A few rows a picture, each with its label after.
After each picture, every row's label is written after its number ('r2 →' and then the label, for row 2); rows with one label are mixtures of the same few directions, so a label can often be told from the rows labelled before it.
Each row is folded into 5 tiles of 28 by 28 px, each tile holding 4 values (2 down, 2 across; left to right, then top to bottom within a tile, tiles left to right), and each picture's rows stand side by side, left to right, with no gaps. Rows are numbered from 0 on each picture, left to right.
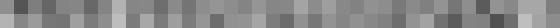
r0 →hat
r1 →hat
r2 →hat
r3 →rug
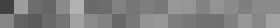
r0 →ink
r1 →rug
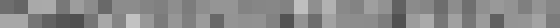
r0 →rug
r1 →hat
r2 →hat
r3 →hat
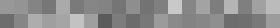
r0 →rug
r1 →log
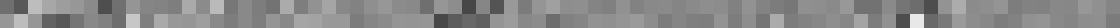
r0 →rug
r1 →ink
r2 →ink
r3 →ink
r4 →rug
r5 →hat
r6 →hat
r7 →rug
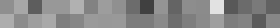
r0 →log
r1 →ink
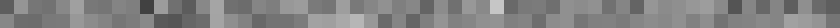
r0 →ink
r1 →ink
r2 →rug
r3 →ink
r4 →ink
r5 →log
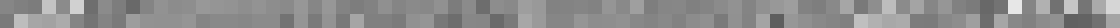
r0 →ink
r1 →log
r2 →hat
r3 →rug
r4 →ink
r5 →hat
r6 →ink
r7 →log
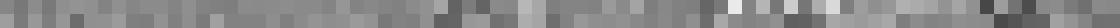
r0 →hat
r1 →hat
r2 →rug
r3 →rug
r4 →ink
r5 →log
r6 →log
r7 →ink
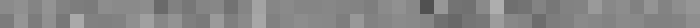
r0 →hat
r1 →hat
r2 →hat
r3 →ink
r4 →log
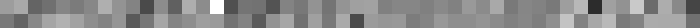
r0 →rug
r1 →ink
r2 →hat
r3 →ink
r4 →log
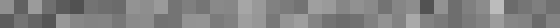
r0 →log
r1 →rug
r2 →rug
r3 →ink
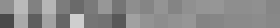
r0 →hat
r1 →log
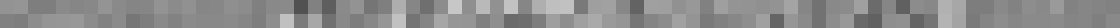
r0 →rug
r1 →hat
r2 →hat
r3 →log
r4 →ink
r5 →hat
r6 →rug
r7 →ink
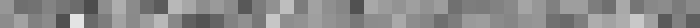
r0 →hat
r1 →rug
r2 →ink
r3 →rug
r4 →rug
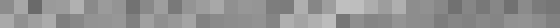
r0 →log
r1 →log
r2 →log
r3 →log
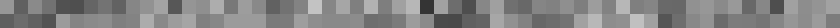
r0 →log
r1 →log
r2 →log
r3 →ink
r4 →rug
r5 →ink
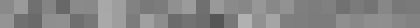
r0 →rug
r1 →rug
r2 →log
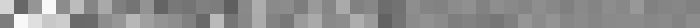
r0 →ink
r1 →hat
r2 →rug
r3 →rug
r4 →ink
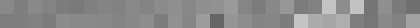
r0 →log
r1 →hat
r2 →ink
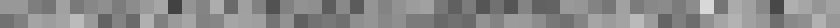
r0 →rug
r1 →log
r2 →ink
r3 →log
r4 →rug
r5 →ink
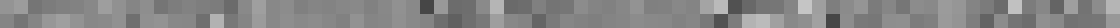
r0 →rug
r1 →hat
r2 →hat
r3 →ink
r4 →ink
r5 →rug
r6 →rug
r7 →log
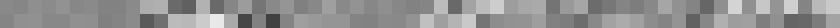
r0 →rug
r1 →rug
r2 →ink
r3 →log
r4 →rug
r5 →log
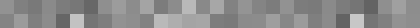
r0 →hat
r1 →ink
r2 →hat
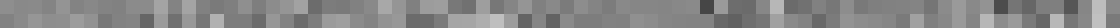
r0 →rug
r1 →hat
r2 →rug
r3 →rug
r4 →ink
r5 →ink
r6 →hat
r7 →hat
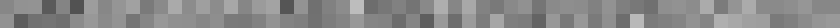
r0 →ink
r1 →log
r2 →ink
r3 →hat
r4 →hat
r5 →ink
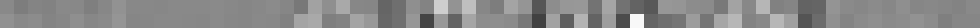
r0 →hat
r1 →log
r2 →rug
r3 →hat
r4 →hat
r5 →rug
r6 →rug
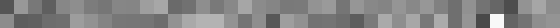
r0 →ink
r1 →rug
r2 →rug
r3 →hat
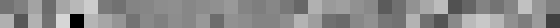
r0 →hat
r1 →hat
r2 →rug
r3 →rug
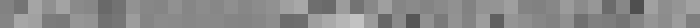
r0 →rug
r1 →log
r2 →rug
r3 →hat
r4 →ink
